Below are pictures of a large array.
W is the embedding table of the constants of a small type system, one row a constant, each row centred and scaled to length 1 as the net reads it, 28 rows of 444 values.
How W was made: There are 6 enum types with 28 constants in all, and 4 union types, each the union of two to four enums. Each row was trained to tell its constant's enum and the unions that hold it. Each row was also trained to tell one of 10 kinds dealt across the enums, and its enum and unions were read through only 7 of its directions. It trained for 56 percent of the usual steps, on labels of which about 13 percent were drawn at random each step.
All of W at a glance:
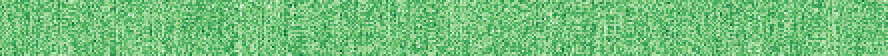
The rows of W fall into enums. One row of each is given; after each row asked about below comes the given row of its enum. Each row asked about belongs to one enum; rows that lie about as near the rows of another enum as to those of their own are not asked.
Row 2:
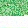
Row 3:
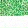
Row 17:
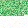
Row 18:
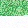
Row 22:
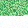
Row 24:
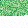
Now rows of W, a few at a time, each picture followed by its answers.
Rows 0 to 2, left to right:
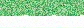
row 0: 24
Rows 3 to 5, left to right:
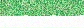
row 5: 17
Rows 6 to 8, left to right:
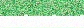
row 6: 22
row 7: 22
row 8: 24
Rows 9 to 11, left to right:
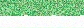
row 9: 2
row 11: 2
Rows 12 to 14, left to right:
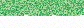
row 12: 22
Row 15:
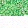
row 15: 2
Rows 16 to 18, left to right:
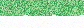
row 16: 17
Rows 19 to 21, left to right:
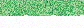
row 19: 2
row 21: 22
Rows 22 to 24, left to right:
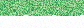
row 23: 3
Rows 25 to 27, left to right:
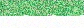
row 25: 3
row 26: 17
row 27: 18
